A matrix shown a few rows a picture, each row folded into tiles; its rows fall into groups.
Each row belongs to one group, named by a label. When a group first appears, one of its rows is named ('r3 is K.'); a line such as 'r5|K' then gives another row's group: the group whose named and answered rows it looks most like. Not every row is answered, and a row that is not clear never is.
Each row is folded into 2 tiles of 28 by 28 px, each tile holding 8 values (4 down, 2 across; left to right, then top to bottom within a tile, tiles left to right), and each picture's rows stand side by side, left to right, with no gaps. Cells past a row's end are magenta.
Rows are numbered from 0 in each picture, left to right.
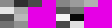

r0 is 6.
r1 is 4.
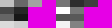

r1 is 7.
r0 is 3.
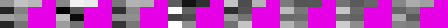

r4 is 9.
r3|7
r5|7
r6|7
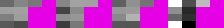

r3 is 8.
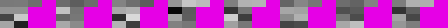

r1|7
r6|3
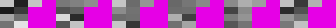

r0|9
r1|4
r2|8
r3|4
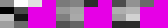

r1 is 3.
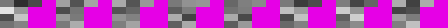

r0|6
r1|9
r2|9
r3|4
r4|4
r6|6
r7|9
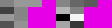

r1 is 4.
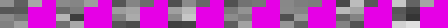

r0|9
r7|3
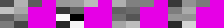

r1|4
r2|3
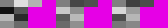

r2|6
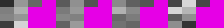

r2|6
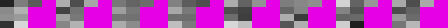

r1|9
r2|7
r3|7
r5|4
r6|8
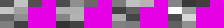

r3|6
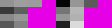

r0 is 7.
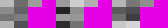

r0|8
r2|3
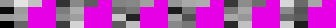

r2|4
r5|8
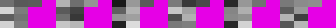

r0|7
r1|3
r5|4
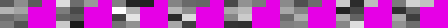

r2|6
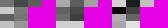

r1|3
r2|9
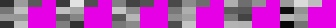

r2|6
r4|3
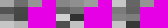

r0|3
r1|4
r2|8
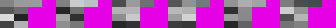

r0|4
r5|6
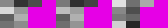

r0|6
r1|6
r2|8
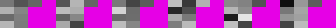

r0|7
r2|7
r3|9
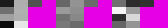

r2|6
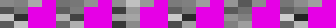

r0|4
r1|4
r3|4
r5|4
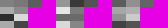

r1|7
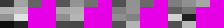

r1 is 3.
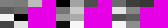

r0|4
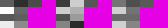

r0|7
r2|7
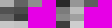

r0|3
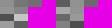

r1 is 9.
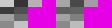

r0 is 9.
